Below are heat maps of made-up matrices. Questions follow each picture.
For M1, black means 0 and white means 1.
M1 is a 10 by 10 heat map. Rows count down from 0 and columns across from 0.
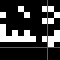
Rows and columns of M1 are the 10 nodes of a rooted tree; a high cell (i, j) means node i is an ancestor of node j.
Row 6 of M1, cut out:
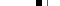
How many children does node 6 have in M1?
2
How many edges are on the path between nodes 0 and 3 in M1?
6
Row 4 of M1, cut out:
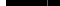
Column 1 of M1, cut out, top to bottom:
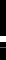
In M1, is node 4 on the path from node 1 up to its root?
no
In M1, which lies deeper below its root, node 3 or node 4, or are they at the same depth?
node 4
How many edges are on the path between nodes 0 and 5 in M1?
3
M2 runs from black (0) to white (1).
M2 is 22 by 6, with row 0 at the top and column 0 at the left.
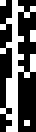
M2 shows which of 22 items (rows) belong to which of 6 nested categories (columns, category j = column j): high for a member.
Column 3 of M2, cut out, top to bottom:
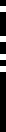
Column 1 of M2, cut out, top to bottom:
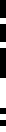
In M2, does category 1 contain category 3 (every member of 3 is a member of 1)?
no
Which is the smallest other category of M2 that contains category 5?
2
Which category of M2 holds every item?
2
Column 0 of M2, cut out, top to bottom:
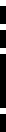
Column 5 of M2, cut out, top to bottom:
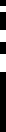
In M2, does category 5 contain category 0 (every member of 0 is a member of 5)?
no
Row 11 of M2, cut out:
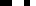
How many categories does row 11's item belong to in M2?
3
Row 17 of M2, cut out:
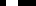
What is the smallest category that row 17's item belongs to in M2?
1
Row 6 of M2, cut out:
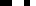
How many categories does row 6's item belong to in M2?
3
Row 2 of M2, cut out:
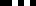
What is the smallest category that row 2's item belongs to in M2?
4
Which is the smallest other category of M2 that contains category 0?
2
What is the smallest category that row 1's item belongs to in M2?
3
